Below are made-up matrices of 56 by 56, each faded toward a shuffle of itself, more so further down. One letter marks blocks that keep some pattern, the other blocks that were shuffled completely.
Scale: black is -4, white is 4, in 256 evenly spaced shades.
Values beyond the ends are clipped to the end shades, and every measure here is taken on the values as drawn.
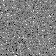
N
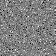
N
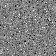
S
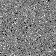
S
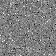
N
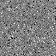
N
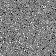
S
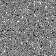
S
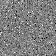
S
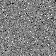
S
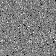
S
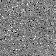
N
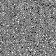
N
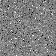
S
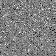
N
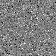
N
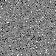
S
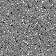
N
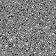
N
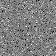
S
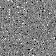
N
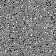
N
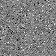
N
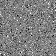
S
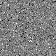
S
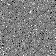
S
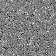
S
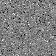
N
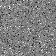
S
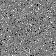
S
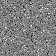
S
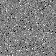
S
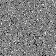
S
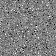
S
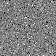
S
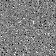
N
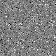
S
